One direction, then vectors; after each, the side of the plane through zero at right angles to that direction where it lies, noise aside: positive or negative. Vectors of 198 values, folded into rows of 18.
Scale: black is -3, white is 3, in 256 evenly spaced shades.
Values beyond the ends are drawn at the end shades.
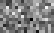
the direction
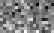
negative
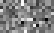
negative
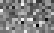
negative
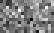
positive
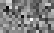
negative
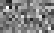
positive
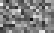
positive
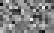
negative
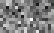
negative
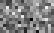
positive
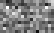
positive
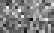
positive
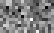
negative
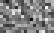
positive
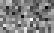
negative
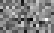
positive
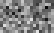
negative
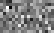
positive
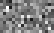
positive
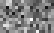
negative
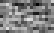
negative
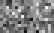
positive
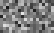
negative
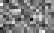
positive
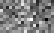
negative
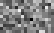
positive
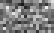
positive
